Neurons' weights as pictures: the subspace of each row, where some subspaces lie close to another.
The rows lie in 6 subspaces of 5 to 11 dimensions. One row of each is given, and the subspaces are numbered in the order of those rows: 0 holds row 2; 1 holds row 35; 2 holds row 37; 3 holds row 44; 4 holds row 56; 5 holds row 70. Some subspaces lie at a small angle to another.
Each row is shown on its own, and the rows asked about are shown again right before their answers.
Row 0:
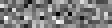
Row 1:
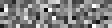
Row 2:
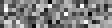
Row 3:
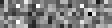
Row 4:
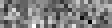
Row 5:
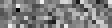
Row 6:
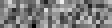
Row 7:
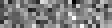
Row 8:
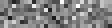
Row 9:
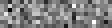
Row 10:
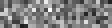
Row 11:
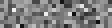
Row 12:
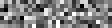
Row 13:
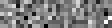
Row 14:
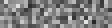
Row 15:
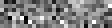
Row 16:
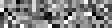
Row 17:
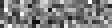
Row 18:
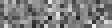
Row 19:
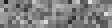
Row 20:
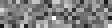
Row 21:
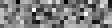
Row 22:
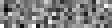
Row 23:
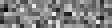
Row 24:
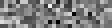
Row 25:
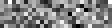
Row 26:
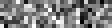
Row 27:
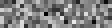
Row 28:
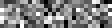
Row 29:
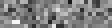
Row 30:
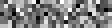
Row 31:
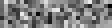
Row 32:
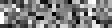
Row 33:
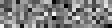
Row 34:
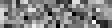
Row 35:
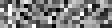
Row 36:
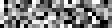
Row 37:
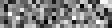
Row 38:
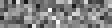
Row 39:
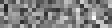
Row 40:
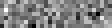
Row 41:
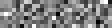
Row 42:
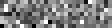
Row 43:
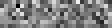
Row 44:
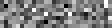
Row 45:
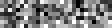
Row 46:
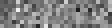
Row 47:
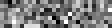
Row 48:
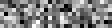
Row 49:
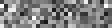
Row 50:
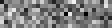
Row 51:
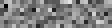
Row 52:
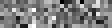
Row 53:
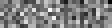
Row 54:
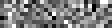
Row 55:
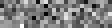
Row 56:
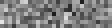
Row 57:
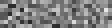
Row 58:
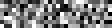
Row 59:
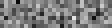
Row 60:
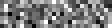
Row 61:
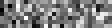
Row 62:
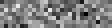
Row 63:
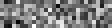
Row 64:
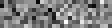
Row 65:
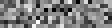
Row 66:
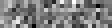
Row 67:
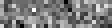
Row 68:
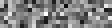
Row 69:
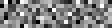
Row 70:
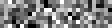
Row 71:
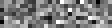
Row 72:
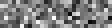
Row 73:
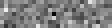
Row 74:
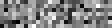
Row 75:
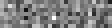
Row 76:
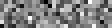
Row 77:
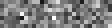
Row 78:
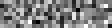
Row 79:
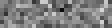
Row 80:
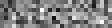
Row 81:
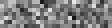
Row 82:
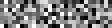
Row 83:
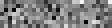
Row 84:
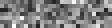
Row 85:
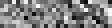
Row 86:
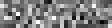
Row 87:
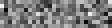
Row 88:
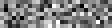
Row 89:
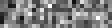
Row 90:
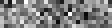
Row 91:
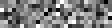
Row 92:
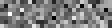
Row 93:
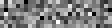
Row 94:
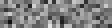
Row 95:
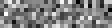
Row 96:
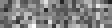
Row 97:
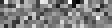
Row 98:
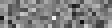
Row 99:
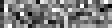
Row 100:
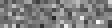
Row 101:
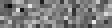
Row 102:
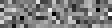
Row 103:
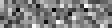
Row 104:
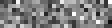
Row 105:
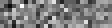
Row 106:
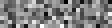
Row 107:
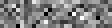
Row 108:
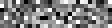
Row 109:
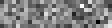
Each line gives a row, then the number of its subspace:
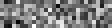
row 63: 0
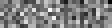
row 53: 0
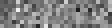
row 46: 1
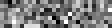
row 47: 5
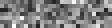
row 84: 3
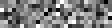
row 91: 1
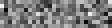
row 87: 0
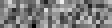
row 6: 5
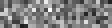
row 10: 0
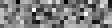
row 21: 1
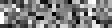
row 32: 0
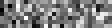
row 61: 1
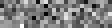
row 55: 1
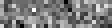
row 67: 0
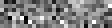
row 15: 0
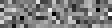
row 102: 0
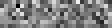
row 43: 2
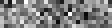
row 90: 5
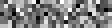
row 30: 1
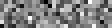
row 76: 0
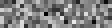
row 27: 1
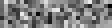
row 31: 1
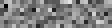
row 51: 3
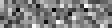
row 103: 1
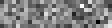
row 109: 2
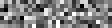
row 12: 0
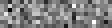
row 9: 1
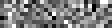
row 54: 1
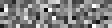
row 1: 0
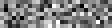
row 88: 0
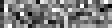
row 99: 1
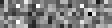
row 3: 3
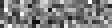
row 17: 1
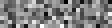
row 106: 1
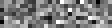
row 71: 3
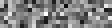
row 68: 3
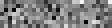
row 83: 0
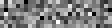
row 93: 3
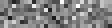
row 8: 0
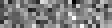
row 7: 5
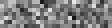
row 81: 5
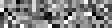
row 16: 1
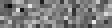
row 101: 1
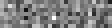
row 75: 1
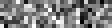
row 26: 0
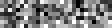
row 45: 1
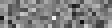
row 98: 1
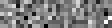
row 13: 1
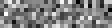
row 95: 5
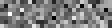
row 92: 2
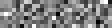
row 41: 1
